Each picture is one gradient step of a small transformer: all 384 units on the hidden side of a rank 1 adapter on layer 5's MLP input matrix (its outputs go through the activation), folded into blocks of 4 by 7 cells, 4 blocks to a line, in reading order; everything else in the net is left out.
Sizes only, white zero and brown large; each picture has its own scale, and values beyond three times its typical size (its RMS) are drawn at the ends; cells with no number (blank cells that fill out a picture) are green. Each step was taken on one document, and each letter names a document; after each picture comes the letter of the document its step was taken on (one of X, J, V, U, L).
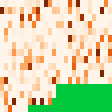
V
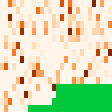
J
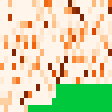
J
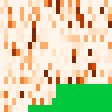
V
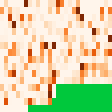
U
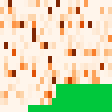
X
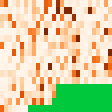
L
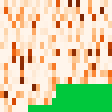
V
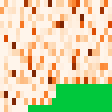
V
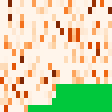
J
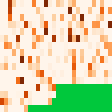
J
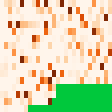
J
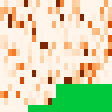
U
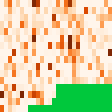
L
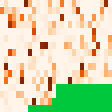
U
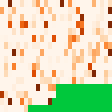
J
